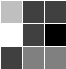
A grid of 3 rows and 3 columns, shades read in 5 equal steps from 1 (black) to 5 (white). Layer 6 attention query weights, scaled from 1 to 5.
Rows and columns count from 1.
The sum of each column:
11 7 6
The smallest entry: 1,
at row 2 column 3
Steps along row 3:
up same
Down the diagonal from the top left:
4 2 3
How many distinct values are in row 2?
3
